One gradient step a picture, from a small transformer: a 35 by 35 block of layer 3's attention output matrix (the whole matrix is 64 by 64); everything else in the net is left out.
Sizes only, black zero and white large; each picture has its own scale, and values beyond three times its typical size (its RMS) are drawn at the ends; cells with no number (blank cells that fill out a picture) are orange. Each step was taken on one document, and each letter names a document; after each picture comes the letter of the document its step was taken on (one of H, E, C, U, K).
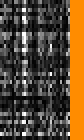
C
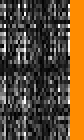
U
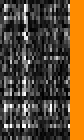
C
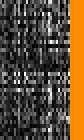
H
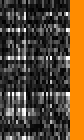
H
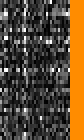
C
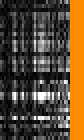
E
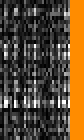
U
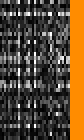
U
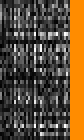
E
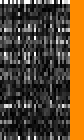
U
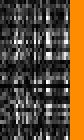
E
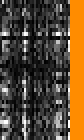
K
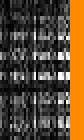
E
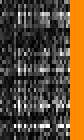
H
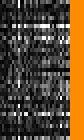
H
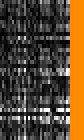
H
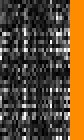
K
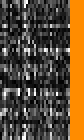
C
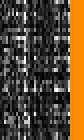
C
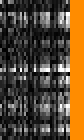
H
